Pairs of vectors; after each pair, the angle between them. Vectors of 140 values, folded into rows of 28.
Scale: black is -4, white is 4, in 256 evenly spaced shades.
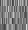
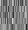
nearly opposite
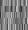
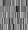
partly opposed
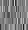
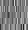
nearly parallel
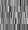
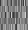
partly opposed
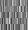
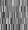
nearly parallel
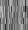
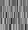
orthogonal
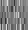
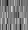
nearly opposite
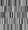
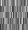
nearly opposite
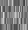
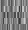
partly opposed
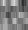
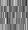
partly aligned
